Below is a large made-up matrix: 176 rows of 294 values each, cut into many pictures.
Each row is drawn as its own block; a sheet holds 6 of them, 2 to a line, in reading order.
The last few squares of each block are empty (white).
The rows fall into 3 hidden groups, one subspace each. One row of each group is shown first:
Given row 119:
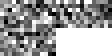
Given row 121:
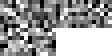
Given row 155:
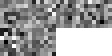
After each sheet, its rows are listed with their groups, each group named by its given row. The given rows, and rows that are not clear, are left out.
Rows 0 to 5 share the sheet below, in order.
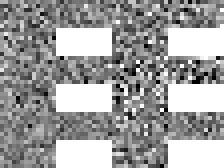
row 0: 119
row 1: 119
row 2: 119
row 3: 155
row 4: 121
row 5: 155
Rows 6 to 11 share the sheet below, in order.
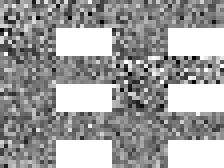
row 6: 155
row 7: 155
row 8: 155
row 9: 121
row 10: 155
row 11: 119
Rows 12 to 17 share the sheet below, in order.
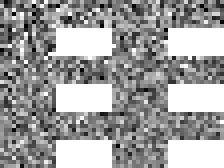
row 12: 121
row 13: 121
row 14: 155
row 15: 119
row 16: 121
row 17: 119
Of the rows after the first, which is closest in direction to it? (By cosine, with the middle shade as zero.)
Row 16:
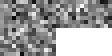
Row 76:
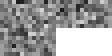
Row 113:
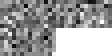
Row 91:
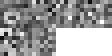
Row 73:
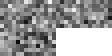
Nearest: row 73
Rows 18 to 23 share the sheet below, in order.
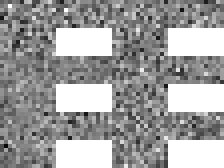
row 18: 119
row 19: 155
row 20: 121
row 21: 119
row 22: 119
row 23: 155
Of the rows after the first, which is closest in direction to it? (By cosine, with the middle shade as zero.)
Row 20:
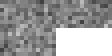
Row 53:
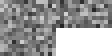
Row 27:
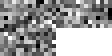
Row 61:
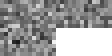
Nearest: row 27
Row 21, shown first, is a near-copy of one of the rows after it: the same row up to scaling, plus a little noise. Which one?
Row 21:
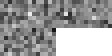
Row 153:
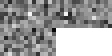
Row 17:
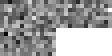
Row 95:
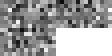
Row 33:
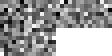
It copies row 153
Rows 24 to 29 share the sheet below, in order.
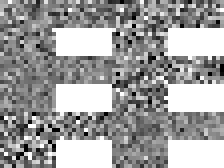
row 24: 119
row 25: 119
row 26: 155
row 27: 119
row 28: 121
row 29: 121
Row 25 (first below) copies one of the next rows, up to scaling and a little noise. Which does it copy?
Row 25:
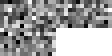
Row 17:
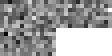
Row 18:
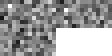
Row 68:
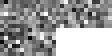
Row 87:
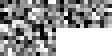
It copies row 17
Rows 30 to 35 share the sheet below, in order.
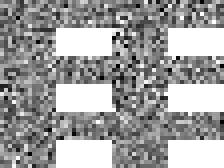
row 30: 119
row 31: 155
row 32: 155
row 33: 119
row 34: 121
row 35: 119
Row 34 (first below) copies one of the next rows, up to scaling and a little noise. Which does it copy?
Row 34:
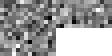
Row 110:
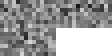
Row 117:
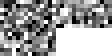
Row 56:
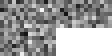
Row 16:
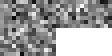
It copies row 117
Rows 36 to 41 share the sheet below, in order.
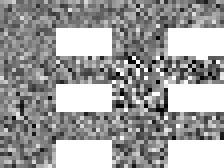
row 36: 119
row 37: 155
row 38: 121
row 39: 155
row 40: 155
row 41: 121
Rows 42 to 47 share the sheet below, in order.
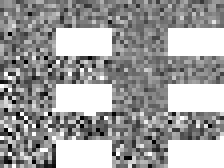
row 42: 121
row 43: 155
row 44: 155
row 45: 121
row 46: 155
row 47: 119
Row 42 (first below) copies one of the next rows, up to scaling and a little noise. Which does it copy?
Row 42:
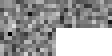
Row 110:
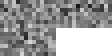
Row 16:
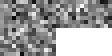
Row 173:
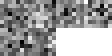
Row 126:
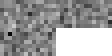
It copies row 126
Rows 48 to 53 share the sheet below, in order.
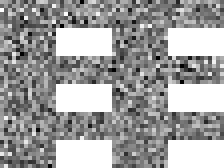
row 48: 121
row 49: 119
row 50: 121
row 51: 119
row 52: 155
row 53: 121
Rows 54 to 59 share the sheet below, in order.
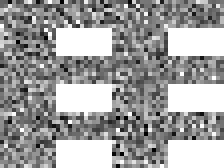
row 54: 119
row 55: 155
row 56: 121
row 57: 155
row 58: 119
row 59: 155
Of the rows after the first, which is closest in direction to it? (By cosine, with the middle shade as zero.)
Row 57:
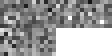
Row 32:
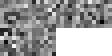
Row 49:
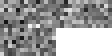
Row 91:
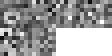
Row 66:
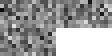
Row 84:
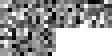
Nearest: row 91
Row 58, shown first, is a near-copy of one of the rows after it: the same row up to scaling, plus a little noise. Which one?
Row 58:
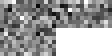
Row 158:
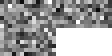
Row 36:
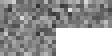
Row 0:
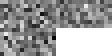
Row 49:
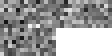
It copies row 36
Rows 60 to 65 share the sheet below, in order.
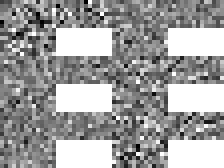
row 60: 121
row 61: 119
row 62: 121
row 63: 121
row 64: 155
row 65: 121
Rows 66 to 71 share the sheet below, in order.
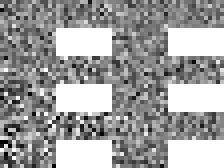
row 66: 121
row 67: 155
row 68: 119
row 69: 121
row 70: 155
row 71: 155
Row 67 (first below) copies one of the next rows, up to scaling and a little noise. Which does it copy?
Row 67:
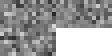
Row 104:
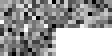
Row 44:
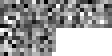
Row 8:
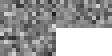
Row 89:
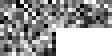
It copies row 8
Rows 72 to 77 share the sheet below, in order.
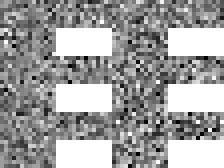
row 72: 155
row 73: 119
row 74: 119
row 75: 155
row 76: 121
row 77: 119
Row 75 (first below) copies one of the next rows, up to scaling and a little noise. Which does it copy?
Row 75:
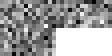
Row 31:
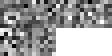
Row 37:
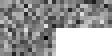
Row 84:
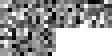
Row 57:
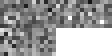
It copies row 37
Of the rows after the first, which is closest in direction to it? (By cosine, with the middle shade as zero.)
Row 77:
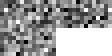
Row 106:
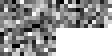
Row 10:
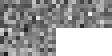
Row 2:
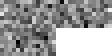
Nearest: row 106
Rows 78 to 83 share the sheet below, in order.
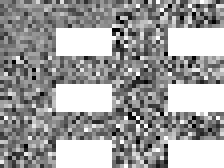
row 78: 119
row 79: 155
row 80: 155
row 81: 121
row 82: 121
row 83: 155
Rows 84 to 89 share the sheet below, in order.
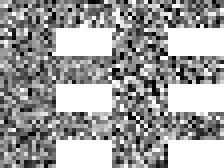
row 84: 155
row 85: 119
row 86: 121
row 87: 119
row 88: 121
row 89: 155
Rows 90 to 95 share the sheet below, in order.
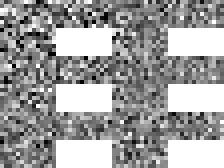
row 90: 119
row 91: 155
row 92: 121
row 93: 155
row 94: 119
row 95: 119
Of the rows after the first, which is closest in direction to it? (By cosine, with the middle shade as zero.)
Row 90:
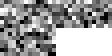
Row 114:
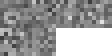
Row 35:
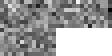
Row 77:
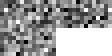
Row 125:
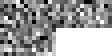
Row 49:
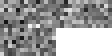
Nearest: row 35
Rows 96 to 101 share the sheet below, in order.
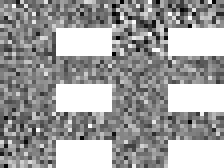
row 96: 155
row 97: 119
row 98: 121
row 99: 119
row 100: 155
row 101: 121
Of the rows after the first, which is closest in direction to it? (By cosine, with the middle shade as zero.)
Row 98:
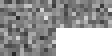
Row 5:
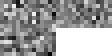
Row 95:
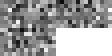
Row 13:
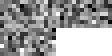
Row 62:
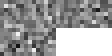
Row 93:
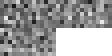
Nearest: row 62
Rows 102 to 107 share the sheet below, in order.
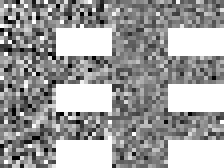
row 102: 155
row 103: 119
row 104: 155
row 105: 155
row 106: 119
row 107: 119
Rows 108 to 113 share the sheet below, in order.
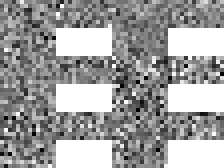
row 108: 119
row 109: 121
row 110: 121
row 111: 121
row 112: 155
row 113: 155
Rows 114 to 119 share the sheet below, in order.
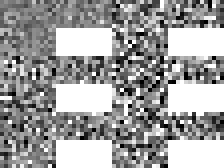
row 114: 155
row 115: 119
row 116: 155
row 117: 121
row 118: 155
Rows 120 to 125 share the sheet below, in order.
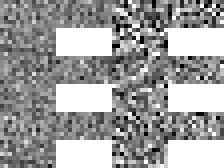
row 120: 155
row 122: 121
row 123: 119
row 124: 155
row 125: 155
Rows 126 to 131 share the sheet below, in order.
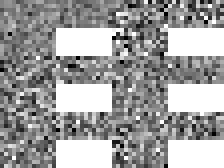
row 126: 121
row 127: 155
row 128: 119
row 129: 119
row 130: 121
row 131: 155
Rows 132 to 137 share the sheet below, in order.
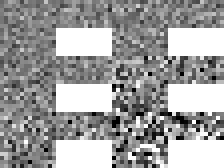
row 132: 119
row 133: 121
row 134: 119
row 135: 155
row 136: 155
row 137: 119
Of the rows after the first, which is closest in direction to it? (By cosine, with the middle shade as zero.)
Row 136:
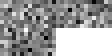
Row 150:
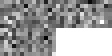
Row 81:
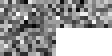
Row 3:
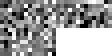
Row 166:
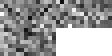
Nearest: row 150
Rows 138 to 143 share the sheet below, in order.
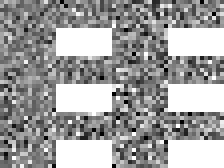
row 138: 119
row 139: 121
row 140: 155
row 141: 155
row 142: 155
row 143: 119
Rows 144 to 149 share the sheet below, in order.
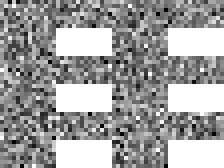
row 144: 121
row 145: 121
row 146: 119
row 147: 155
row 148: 121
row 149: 155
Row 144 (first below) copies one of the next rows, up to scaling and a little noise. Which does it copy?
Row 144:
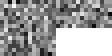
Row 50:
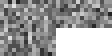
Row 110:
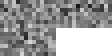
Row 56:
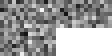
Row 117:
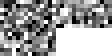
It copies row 50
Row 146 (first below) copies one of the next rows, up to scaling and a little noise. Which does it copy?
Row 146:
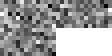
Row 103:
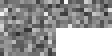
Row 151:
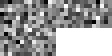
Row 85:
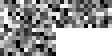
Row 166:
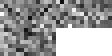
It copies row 85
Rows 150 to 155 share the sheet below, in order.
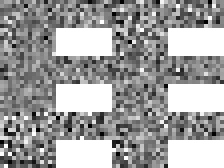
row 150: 155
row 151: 119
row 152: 119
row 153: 119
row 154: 155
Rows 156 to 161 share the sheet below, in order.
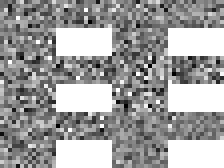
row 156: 119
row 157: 121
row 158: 119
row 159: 121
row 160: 121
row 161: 119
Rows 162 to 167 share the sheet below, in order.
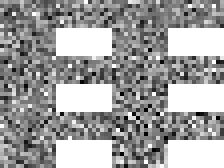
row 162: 121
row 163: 121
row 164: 155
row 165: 121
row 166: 119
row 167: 155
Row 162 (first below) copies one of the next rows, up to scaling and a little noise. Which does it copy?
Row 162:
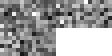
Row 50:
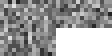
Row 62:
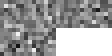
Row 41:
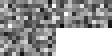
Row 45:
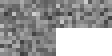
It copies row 45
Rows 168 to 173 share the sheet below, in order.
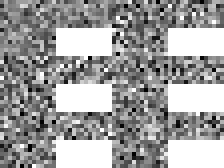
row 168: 119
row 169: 155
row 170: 121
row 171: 121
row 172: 121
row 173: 121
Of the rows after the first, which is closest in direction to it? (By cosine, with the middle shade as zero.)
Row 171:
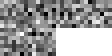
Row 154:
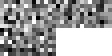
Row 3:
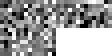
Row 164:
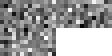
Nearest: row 154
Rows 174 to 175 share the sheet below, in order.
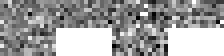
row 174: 121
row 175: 121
